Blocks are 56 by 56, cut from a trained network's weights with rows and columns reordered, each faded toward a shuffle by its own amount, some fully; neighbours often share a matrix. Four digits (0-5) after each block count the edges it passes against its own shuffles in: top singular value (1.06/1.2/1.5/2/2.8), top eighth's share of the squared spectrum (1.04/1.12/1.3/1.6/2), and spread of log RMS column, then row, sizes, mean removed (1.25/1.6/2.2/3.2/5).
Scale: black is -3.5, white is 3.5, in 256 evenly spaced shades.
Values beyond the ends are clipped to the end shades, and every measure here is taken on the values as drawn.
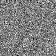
2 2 0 1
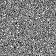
0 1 0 0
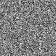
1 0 0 0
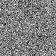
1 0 0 0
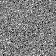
0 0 0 0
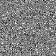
3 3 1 2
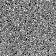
0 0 0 0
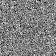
0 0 0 0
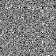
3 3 1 2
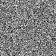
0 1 0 0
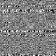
4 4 1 3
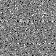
3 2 0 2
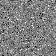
0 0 0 0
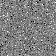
0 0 0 0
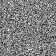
0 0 0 0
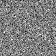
1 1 0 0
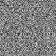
3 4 1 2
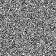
1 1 0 0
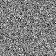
2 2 0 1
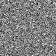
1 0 0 0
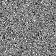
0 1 0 0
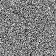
0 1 0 0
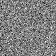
0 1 0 0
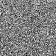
2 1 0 0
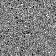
0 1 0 0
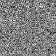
3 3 1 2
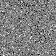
1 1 0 1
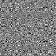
3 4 1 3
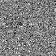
2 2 0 1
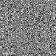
3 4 2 2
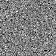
2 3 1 1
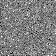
1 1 0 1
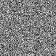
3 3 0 1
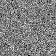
1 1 0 0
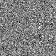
2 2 1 0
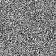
2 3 0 0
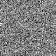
2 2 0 1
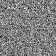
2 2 0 1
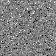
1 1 0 0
